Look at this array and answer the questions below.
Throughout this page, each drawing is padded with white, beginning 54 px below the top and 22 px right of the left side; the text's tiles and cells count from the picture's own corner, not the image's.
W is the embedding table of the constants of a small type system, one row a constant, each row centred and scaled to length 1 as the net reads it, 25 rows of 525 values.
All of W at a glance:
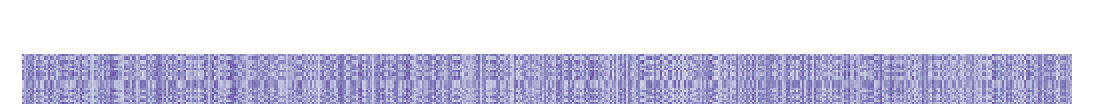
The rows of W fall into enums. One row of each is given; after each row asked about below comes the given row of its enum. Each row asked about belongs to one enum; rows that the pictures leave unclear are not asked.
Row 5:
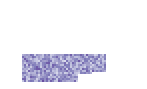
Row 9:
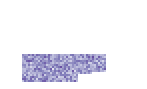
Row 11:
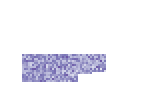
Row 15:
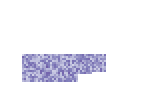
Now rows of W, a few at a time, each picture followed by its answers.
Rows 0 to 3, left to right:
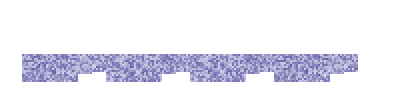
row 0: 11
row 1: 15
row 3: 11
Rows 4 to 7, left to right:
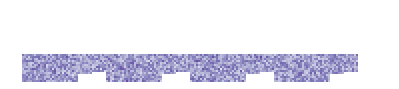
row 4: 11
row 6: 9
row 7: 15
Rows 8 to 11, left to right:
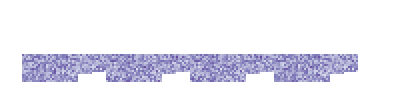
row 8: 11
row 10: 9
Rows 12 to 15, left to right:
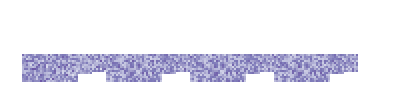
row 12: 11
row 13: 15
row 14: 15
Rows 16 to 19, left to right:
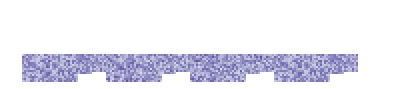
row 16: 15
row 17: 5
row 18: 9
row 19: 15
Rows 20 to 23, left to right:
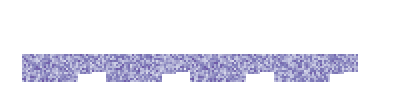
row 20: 5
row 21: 11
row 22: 5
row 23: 15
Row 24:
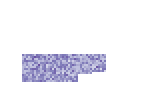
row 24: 11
